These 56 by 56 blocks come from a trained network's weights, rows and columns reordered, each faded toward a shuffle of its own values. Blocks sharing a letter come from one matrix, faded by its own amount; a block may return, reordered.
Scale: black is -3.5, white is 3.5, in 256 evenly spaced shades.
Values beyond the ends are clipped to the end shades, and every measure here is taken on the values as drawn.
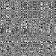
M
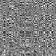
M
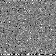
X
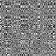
M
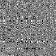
M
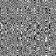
M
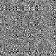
M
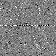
X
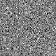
X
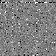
X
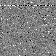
X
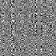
M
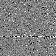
X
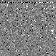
X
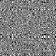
M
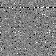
X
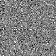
X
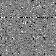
X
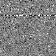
X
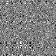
M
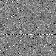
X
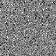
X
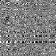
M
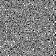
X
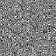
M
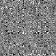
M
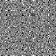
M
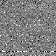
X
